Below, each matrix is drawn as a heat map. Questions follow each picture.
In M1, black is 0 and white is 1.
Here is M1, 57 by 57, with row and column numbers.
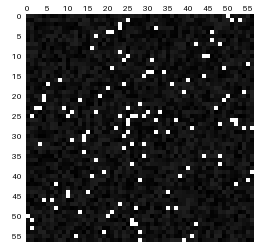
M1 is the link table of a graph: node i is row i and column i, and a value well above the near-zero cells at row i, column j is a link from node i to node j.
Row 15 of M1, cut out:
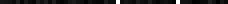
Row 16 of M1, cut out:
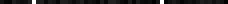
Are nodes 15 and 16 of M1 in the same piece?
no
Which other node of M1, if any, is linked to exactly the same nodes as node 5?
node 36
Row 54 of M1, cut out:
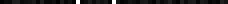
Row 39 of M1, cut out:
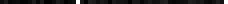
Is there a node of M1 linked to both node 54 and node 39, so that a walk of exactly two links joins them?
yes
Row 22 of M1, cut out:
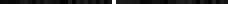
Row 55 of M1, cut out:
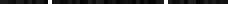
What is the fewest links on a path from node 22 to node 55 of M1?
3
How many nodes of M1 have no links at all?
1
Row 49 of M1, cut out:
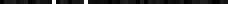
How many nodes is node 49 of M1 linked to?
2
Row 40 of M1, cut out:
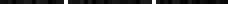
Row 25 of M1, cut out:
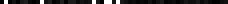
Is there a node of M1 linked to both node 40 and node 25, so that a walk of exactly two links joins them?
no
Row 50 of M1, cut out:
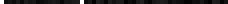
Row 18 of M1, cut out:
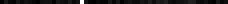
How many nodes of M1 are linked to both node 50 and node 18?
1
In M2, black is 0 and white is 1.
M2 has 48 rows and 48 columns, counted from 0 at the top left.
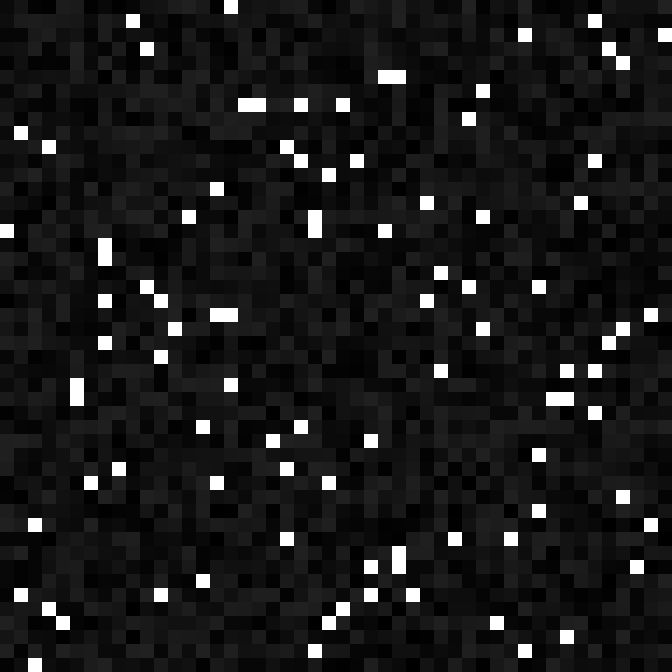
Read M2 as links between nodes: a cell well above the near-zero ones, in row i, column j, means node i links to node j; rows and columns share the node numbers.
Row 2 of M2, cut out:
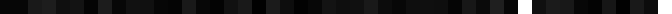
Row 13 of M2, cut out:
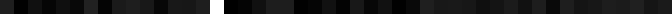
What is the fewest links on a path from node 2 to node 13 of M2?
5
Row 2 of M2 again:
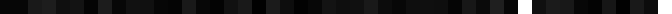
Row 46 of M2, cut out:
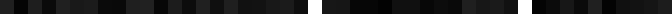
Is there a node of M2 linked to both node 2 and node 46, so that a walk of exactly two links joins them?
yes
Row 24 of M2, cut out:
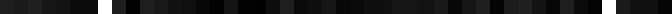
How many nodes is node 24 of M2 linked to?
2
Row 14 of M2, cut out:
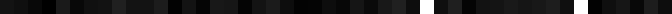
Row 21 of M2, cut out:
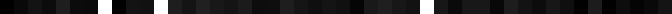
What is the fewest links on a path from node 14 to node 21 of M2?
2
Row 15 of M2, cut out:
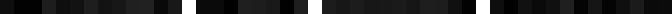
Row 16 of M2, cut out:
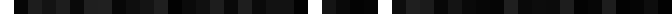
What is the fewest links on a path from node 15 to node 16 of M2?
2
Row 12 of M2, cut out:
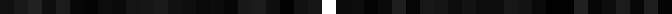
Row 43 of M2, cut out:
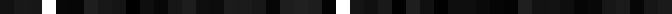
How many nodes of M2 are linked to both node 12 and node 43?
0
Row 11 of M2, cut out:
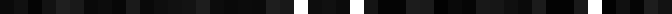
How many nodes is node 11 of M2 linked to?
3
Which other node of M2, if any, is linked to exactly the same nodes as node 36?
node 32
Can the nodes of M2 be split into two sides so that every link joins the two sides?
yes
